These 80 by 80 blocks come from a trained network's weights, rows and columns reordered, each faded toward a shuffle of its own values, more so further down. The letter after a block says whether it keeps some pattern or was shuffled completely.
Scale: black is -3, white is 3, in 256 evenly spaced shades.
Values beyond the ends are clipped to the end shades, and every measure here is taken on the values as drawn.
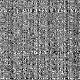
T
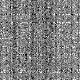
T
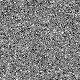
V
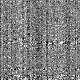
T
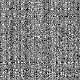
T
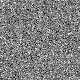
V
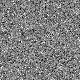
V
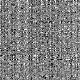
T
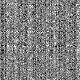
T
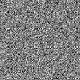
T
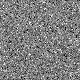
V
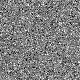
V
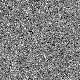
V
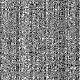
T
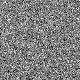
V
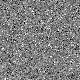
V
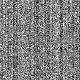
T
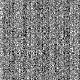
T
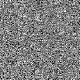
T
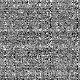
T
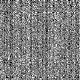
T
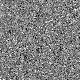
V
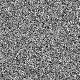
V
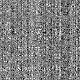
T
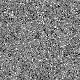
V
